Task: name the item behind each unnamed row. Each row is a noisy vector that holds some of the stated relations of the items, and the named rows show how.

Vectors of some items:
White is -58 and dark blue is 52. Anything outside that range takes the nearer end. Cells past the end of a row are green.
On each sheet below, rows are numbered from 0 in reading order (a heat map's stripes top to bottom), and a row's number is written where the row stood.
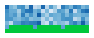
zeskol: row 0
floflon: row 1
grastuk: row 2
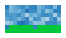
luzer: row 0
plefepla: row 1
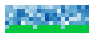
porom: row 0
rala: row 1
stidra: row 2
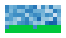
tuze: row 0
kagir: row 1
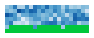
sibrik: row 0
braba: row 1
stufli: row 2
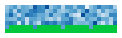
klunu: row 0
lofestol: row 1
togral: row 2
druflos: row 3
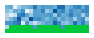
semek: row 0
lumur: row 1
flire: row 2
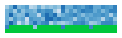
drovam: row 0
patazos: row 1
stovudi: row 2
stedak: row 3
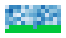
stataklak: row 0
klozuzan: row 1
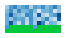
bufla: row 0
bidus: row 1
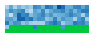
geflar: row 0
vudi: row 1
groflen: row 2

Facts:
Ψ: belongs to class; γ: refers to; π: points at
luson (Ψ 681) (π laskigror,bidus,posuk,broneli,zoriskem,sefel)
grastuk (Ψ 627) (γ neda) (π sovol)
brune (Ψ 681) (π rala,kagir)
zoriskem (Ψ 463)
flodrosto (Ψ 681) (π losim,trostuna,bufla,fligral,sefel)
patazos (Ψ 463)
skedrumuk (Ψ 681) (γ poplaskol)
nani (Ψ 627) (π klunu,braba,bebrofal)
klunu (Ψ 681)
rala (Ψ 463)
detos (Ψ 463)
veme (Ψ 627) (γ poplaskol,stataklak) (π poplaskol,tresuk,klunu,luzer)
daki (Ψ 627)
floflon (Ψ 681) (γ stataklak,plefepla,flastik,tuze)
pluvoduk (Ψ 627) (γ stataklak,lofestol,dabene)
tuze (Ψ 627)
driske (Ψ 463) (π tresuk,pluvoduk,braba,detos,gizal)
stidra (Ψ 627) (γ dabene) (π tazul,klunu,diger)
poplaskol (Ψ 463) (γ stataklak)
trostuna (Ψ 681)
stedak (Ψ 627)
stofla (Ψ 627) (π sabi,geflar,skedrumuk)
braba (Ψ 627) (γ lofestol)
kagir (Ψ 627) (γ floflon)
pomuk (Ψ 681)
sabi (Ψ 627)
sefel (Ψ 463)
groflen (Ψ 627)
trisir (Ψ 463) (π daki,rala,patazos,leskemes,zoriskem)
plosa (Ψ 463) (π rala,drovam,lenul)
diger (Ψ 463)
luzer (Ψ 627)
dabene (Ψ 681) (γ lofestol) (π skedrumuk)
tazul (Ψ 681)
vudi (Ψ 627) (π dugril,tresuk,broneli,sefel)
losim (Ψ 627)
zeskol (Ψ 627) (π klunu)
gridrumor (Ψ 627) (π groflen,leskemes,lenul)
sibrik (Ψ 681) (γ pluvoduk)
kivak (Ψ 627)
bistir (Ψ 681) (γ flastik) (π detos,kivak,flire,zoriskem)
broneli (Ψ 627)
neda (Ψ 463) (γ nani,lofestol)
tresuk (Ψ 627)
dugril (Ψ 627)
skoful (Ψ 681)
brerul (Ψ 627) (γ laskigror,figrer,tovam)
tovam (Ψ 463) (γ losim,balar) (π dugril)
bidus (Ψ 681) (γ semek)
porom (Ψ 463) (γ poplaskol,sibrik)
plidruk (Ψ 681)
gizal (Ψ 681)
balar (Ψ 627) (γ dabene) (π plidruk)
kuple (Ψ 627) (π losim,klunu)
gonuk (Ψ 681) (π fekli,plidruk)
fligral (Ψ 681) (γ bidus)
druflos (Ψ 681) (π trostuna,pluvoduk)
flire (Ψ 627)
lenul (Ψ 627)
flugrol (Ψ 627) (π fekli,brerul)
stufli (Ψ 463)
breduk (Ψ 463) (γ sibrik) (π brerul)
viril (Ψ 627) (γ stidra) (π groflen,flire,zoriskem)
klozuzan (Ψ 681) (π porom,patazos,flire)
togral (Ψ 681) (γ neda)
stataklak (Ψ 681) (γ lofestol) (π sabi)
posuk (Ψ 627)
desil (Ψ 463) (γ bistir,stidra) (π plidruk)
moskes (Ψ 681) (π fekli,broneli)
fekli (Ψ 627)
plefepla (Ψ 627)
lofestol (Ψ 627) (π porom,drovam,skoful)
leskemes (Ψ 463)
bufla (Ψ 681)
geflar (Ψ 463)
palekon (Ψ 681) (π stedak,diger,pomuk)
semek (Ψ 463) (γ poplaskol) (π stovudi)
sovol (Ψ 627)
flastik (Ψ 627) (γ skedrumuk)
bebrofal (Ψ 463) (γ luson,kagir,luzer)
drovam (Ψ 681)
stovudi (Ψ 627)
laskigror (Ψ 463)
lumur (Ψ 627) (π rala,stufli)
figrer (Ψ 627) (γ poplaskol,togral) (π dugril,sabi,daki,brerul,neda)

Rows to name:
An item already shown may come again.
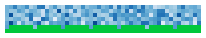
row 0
fligral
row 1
skedrumuk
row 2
plidruk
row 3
fligral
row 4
flugrol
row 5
porom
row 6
moskes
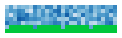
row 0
detos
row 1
nani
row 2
luson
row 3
stofla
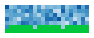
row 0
losim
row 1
sefel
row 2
viril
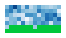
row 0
dabene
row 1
plosa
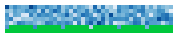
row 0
balar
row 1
fekli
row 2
klunu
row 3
neda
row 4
sabi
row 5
driske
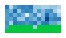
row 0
brerul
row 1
bebrofal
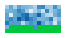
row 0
driske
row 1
plidruk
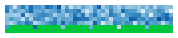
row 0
veme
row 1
dugril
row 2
laskigror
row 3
brune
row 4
trisir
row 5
driske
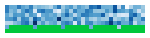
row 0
stofla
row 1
tovam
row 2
klunu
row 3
flastik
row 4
poplaskol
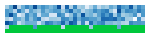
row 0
bistir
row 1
balar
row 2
neda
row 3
laskigror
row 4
pluvoduk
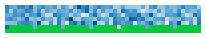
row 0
tresuk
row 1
flodrosto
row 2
figrer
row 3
flodrosto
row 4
trisir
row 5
gonuk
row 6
flodrosto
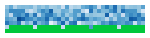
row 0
zoriskem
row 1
breduk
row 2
desil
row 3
veme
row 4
trisir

